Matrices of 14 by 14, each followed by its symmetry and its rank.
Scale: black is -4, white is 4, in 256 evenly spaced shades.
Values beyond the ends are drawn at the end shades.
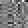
neither, rank three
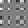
symmetric, rank one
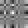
symmetric, rank one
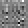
neither, rank three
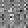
neither, rank three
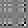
symmetric, rank one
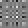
symmetric, rank one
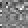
neither, rank three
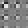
symmetric, rank one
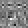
neither, rank three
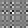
symmetric, rank one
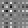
symmetric, rank one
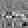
neither, rank three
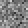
neither, full rank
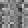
neither, rank three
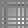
symmetric, rank one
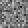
neither, full rank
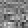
neither, rank three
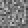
neither, full rank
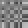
symmetric, rank one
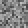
neither, full rank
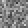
neither, full rank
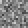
neither, full rank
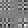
symmetric, rank one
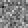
neither, full rank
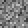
neither, full rank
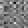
neither, rank three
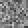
neither, full rank
